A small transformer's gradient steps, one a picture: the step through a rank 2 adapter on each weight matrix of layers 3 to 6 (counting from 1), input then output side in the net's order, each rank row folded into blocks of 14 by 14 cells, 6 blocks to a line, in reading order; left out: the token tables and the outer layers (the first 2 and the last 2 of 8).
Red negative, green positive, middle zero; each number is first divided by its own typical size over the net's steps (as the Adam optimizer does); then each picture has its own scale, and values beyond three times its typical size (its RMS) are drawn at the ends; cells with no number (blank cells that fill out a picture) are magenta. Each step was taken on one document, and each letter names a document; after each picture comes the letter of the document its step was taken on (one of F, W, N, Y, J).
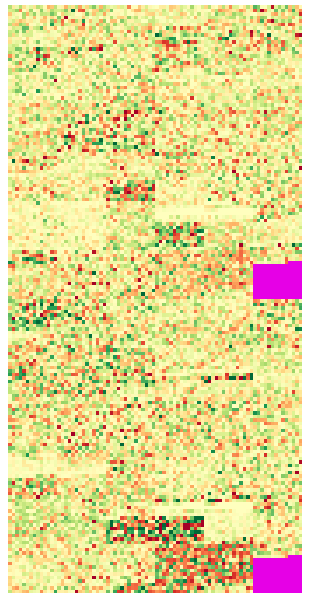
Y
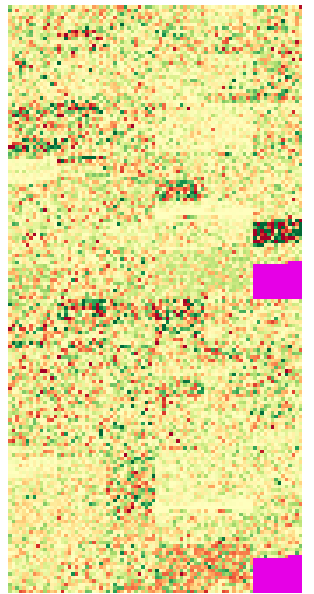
Y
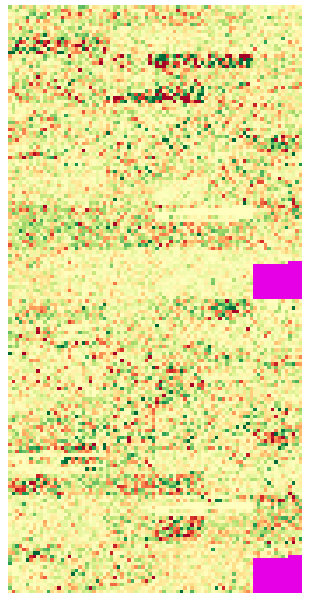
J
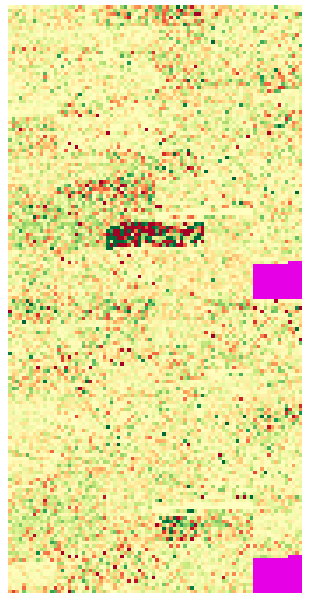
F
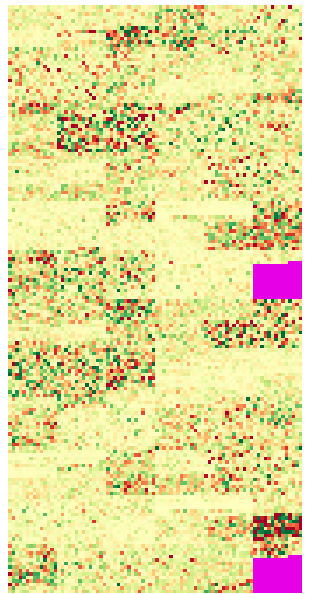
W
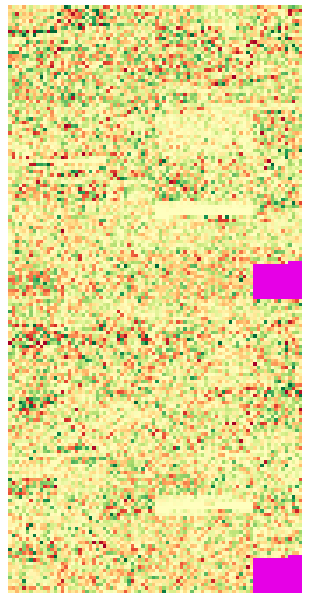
Y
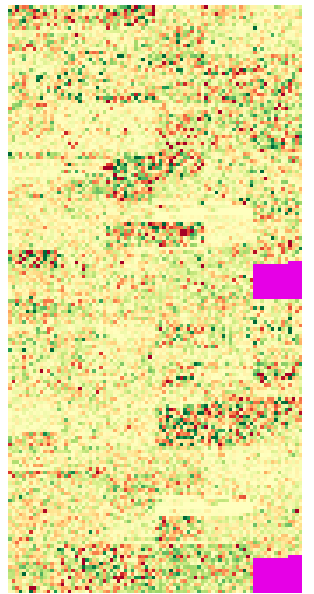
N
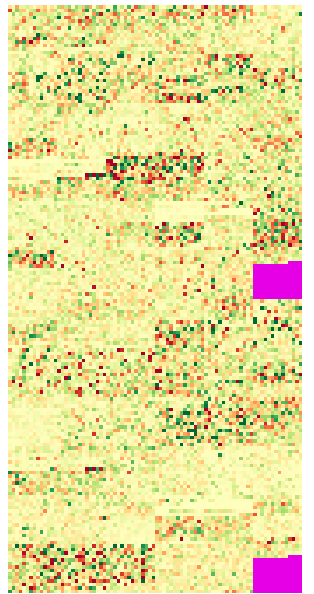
N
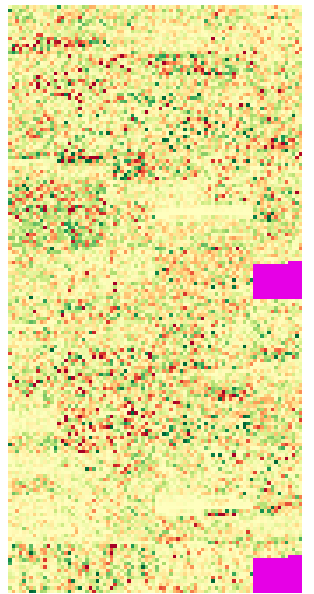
J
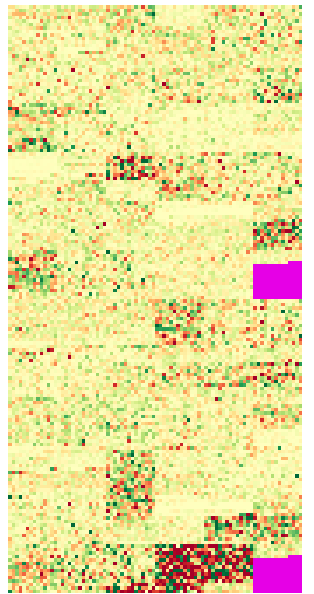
N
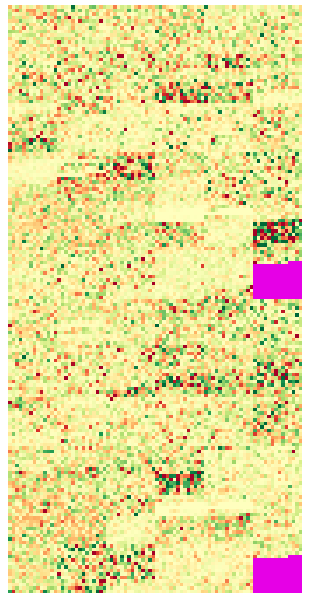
N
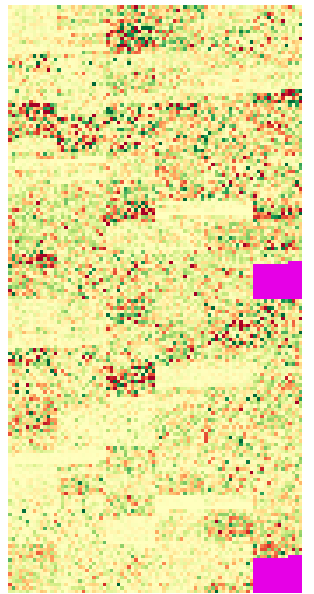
W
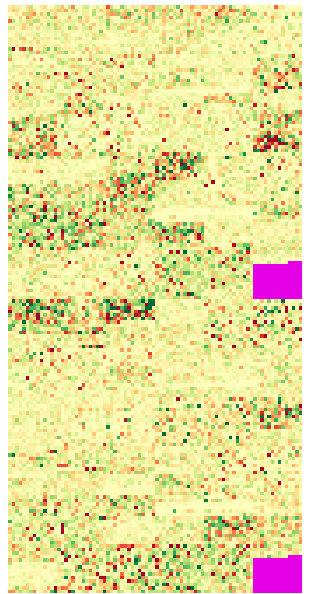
F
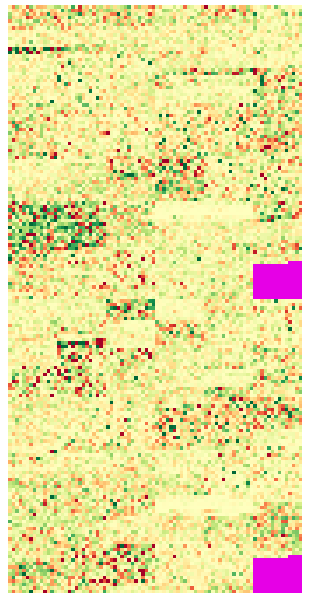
F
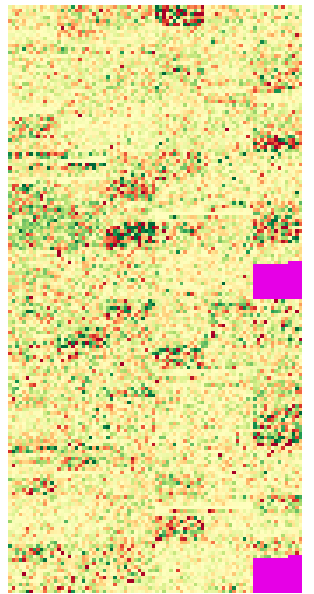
F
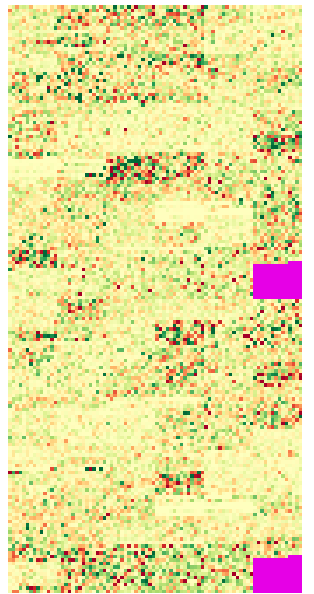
N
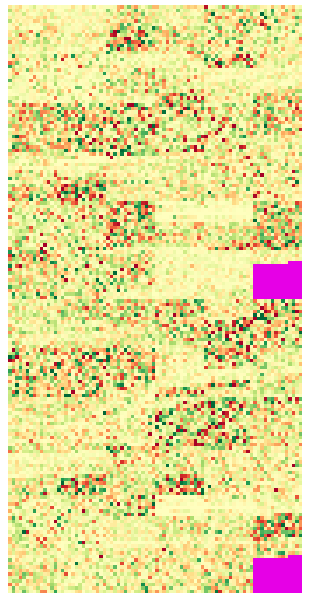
W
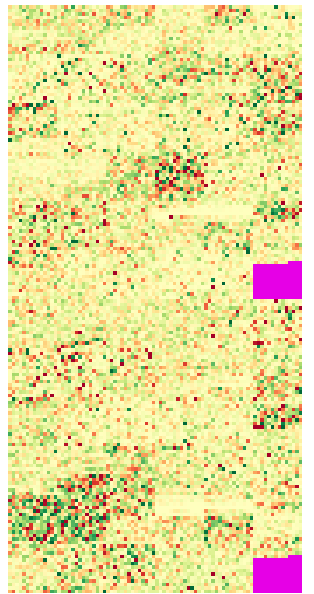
F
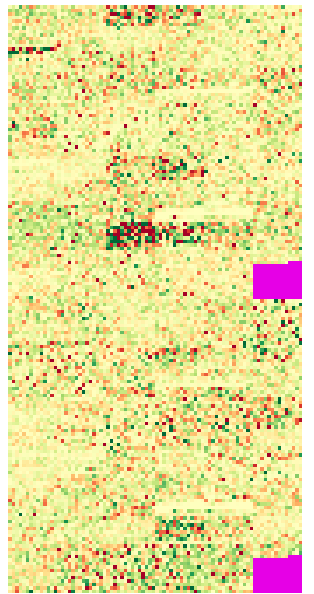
F
